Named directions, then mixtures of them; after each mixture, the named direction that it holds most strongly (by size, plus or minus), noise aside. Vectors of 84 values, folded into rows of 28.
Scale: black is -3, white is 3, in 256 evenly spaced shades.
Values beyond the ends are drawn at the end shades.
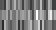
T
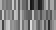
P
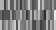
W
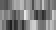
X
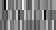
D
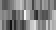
X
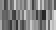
X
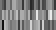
T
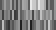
P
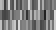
W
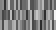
W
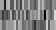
W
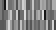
D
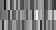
T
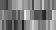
X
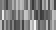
X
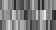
X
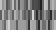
P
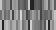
P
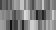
X
